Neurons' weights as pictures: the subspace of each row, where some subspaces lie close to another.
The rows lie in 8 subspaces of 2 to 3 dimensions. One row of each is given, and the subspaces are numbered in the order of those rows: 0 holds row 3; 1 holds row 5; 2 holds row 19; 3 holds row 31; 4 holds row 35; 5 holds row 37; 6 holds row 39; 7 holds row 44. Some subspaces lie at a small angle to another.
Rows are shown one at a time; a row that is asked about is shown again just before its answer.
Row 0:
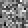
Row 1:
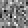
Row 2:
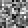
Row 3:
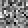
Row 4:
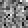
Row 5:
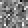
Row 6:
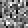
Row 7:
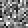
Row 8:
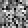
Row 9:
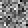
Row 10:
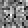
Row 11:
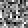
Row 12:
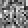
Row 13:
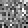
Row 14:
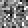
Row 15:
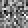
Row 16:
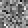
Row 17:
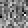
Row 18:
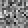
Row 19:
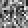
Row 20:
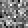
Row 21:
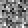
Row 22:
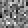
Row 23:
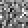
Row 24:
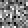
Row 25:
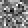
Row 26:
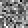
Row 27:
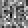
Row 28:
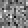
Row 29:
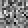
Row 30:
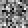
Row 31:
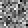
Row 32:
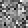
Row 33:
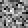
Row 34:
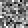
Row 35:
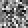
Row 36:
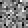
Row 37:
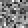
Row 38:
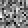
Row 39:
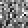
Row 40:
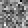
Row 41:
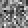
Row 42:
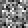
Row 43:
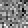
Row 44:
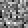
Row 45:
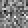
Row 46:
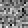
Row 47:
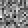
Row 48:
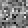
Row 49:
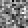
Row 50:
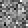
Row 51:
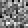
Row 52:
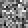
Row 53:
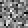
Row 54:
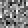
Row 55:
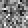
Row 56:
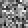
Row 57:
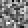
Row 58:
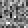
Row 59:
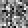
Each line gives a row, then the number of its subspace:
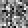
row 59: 7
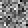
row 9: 3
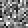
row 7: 3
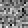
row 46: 6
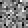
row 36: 1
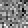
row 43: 6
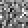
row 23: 6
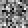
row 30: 7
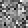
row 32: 3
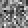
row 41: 2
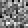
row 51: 5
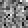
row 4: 1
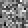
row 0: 4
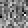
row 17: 6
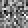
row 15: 0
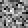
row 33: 6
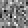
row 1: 4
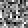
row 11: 7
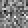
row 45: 0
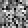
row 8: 4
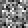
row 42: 7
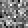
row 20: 0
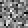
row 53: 6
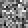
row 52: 4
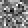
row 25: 6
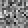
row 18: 0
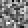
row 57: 5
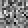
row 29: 0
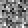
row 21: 7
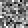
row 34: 5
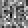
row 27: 1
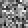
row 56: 4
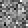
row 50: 3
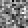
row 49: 5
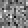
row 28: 4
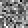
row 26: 5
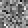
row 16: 5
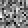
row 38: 3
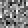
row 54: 2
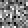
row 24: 7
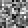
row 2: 5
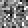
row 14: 1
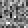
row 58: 1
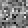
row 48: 5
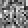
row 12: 2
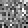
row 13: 6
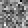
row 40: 2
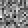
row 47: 3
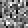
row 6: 2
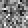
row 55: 0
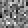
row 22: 2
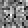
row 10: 1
